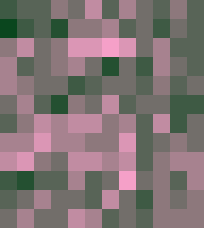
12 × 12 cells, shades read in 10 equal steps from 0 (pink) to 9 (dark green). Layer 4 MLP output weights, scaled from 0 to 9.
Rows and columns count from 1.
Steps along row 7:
down down up down same up down up down up down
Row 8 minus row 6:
-2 0 -5 -5 -1 -1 2 -5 1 0 -3 -2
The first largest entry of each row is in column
1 1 11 7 5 4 11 9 9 2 9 7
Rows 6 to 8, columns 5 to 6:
4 5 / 2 2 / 3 4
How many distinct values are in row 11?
6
